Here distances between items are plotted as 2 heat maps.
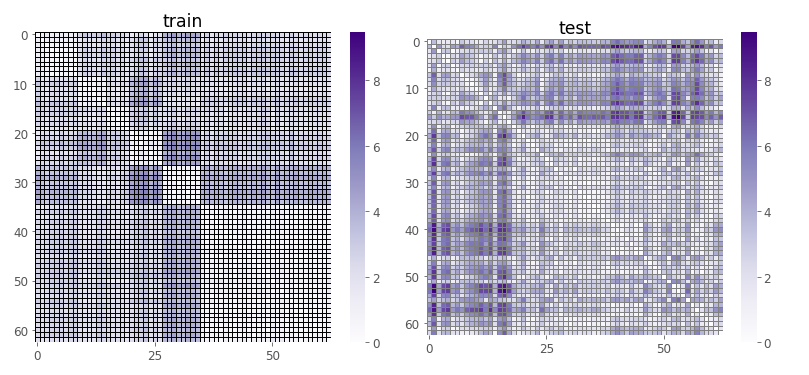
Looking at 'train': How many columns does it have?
63
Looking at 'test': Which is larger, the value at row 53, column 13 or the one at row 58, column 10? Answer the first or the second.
the first
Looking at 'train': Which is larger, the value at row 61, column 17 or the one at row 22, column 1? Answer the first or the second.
the second
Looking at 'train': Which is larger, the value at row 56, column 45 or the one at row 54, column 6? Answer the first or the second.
the second
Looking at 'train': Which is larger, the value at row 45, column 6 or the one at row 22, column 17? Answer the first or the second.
the second
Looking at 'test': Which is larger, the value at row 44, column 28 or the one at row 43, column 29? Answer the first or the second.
the second
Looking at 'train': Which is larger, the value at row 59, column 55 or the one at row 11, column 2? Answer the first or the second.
the second
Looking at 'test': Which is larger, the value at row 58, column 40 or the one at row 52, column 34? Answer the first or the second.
the second
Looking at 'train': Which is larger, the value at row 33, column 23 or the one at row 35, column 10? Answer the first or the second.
the first
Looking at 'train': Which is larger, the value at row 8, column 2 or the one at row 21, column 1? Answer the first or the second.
the second
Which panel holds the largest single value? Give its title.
test
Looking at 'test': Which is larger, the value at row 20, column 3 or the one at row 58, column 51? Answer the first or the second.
the first
